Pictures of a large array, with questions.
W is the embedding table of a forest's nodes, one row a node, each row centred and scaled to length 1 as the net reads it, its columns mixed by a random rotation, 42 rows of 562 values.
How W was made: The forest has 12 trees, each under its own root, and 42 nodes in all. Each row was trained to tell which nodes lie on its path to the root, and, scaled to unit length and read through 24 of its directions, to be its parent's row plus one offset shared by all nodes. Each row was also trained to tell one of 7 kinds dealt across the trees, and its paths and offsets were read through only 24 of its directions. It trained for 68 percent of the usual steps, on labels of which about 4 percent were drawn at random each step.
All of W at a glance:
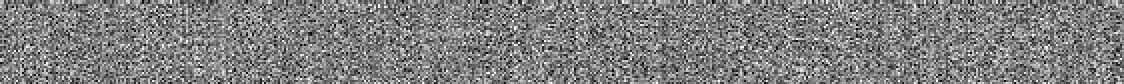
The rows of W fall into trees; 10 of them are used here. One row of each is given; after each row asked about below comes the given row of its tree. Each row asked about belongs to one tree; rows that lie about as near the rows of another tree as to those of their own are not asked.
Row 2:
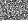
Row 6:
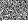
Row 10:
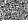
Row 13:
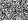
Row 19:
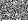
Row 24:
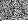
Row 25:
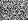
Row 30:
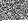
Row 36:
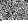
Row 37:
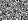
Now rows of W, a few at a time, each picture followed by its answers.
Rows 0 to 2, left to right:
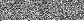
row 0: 30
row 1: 30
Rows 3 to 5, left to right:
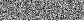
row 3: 2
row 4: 10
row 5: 24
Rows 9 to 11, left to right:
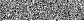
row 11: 25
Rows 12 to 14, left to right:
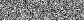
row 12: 6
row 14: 10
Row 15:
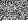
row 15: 37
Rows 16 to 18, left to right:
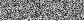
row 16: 36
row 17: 36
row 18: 10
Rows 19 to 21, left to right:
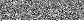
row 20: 6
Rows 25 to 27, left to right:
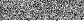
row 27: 37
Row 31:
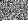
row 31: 37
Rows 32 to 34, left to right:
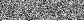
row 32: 25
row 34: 19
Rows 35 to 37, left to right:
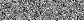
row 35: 13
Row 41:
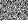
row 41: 2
